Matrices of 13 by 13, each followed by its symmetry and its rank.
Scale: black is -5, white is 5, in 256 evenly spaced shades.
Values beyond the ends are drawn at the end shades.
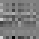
neither, rank two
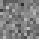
neither, full rank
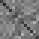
symmetric, full rank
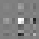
symmetric, rank one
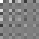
symmetric, rank one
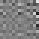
neither, rank two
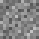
symmetric, full rank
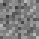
symmetric, full rank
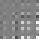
symmetric, rank one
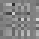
neither, rank two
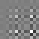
symmetric, rank one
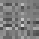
neither, rank two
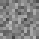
neither, full rank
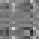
neither, rank two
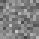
neither, full rank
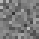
symmetric, full rank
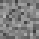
neither, full rank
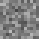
neither, full rank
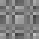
symmetric, rank one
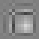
symmetric, rank one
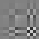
symmetric, rank one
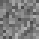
neither, full rank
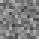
neither, full rank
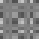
symmetric, rank one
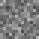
symmetric, full rank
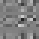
neither, rank two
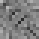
symmetric, full rank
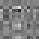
neither, rank two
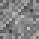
symmetric, full rank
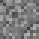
symmetric, full rank
